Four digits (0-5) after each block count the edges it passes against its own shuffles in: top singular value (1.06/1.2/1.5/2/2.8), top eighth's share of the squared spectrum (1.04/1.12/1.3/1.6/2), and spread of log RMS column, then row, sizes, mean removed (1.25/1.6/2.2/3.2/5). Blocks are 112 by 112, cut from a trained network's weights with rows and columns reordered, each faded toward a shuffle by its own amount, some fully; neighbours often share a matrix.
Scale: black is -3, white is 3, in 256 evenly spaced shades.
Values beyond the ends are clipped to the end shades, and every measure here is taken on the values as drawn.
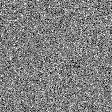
0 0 0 0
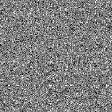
3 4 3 1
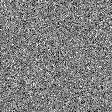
0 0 0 0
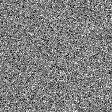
2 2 0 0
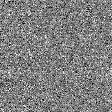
2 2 1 0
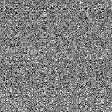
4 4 3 2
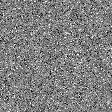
0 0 0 0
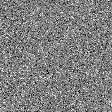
0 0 0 0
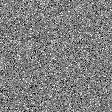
0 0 0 0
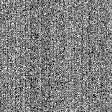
3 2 0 1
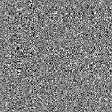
3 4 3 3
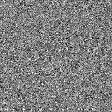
3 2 0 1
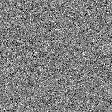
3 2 0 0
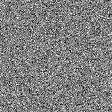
2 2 0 1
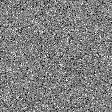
1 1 0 0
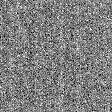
2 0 0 0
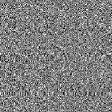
4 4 3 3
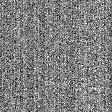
3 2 0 1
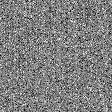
1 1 0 0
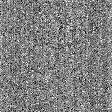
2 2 0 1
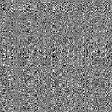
4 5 4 3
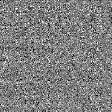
3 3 3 1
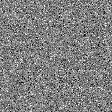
2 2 1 0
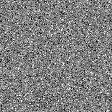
1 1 1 0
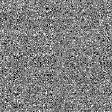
3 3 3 1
